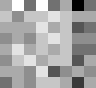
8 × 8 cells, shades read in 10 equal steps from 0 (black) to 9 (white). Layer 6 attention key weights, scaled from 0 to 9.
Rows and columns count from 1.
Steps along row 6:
up up down up same down up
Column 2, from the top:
9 5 6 6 8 7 6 6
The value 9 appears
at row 1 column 2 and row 1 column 4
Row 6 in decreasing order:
8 7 7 7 6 6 5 3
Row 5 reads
6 8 6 7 6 7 4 4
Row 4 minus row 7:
-1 0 0 -1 5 2 -1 0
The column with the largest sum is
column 4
